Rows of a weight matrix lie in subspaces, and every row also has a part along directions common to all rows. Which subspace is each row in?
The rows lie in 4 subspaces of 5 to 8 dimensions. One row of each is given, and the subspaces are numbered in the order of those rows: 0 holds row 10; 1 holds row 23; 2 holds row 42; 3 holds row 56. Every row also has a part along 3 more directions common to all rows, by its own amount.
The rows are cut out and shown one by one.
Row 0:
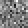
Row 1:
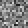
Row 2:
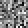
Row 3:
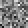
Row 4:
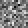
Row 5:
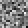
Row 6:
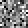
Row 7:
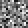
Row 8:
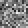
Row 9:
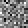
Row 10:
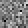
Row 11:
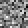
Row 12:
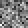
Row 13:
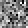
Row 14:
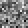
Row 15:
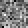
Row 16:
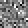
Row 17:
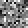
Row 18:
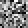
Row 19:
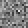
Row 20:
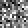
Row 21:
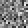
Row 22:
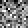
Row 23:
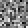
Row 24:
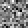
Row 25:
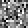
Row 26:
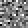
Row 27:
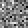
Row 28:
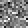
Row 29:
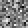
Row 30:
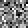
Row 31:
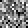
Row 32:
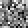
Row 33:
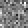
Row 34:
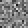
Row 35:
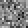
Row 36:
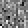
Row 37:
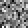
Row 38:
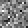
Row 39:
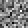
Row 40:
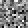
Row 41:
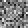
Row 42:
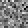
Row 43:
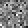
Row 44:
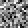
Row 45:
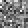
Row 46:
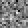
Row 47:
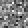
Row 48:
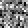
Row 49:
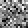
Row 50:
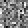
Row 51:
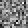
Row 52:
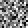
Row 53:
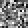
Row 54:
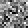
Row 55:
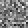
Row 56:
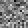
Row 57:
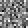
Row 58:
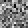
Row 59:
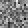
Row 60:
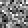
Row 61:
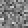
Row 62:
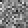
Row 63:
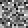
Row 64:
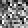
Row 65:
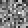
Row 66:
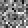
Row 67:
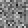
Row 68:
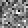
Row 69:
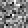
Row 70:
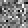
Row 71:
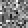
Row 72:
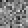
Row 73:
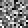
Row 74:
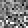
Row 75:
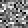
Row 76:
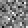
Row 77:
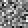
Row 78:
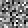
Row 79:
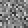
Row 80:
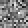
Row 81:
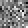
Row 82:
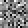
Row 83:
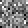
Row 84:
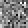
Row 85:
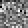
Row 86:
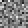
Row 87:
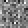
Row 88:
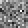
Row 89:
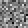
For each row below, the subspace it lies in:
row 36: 1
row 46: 0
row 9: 3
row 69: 3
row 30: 0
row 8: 0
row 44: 1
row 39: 3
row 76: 1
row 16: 1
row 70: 2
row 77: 2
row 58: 0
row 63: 0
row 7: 2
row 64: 1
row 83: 0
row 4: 2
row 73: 1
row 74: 1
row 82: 3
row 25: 2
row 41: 2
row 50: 3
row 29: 2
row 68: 0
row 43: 1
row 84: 3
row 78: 3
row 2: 1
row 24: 0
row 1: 3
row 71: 0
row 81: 2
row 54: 1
